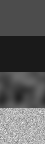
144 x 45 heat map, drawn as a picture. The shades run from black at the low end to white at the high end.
It is made of 4 by 1 panels. Panel 1,1: low, flat. Panel 2,1: very low, flat. Panel 3,1: low, smooth. Panel 4,1: high, fine-grained.
